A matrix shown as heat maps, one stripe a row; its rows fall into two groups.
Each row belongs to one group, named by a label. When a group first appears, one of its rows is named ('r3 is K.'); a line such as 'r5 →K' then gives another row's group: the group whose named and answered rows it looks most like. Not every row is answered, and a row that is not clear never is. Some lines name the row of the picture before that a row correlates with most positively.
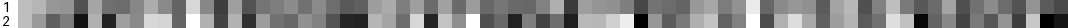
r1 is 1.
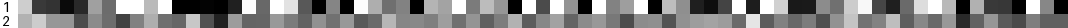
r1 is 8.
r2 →1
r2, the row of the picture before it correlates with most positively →1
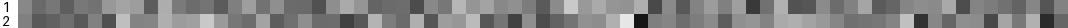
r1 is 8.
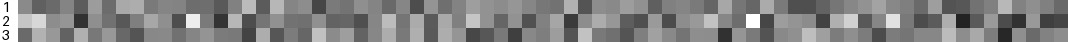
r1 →8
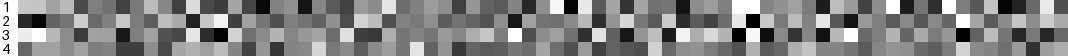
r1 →1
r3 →1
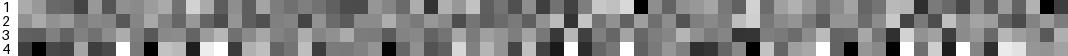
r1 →1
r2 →1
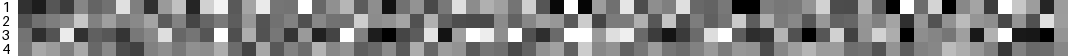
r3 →8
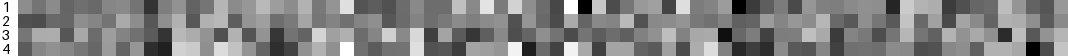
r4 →8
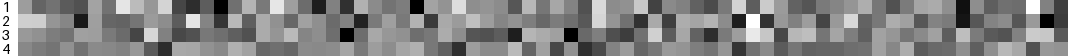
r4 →8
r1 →8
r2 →1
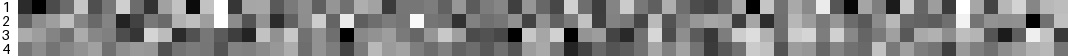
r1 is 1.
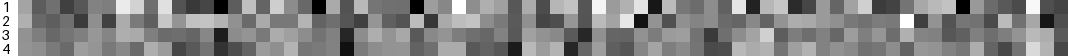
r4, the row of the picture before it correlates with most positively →3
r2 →1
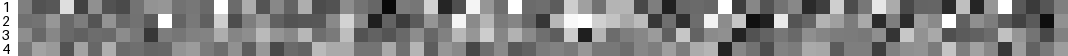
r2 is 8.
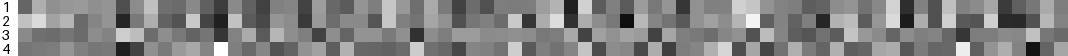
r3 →8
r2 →1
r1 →1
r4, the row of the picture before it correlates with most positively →1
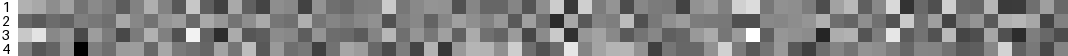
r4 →8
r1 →1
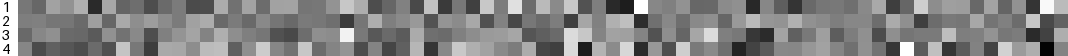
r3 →8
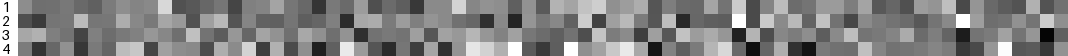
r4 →8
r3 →1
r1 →8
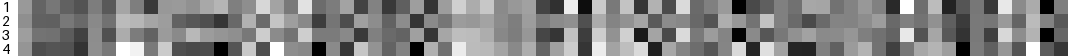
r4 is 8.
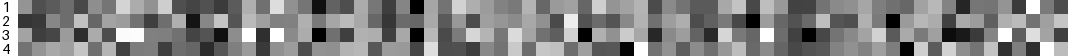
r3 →8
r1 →8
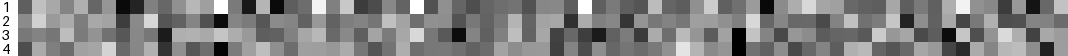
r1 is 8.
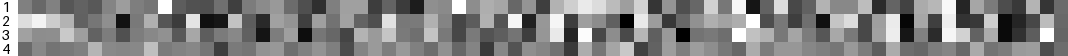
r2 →1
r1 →8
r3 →1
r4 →1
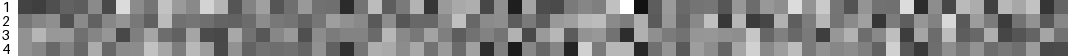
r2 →8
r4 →1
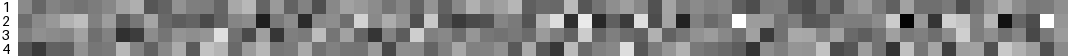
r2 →1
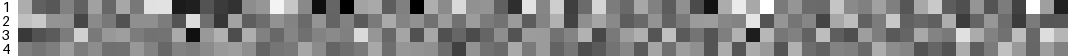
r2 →1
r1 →8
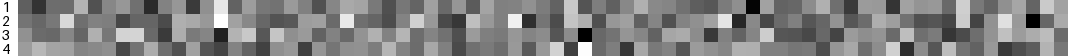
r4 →1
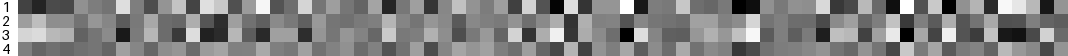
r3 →1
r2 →1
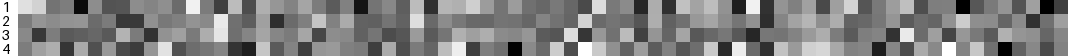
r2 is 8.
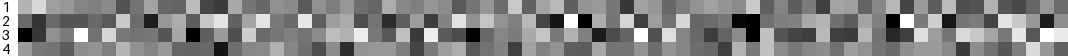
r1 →1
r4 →8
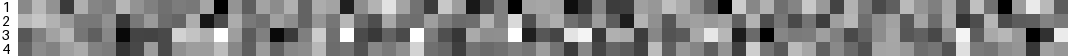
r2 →1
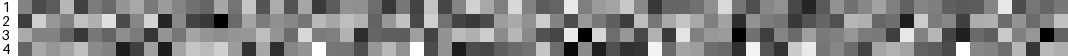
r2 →1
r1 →8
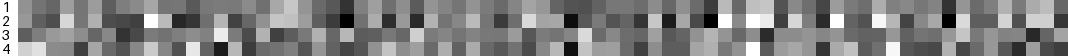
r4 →1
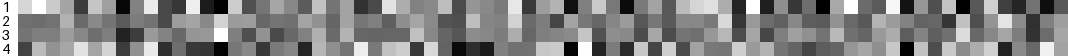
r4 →1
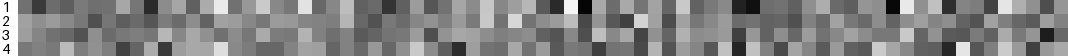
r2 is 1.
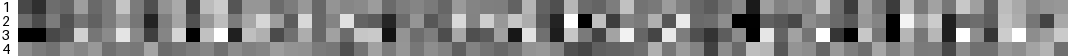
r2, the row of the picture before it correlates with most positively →1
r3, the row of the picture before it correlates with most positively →1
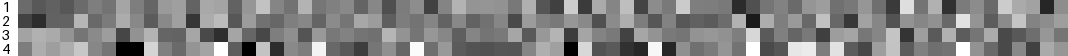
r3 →1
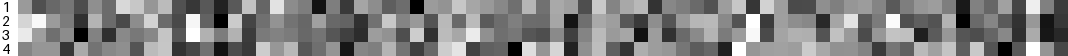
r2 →1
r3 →1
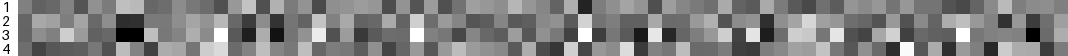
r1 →8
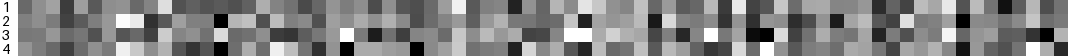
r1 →8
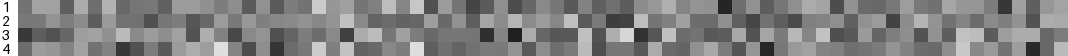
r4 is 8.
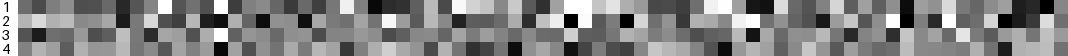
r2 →1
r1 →8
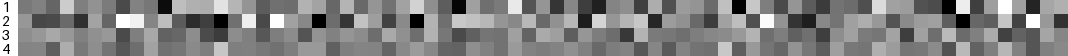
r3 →1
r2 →8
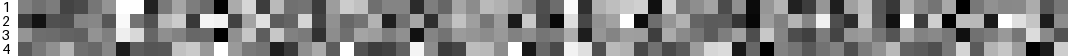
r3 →8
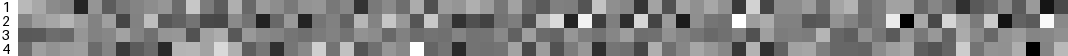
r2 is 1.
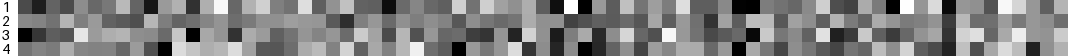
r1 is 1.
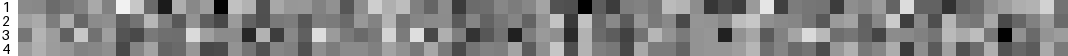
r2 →1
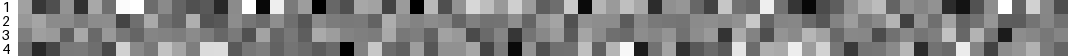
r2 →1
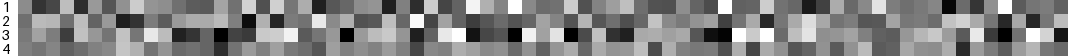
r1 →8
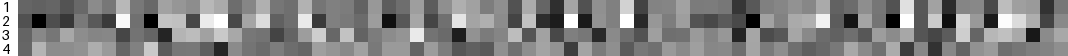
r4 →1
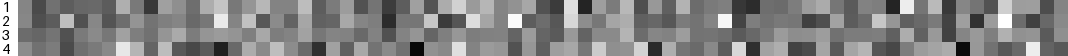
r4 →8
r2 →8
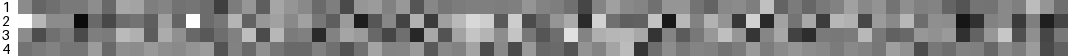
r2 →1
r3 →8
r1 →8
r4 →1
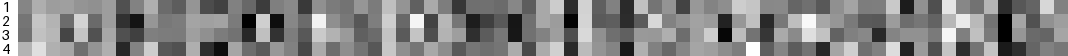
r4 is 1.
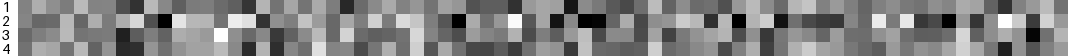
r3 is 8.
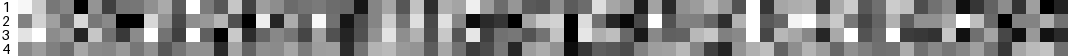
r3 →1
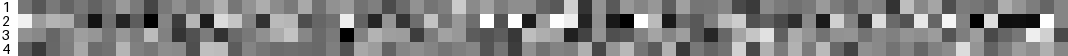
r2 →1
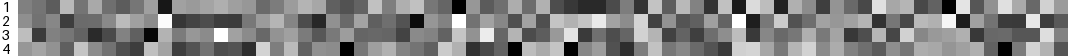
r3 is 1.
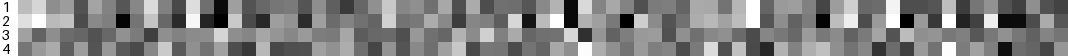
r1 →1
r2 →1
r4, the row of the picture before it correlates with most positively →2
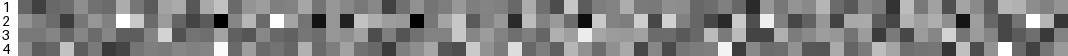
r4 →8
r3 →8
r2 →8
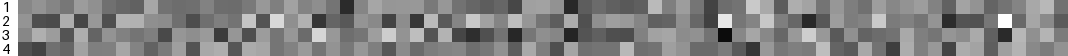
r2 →8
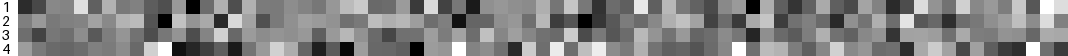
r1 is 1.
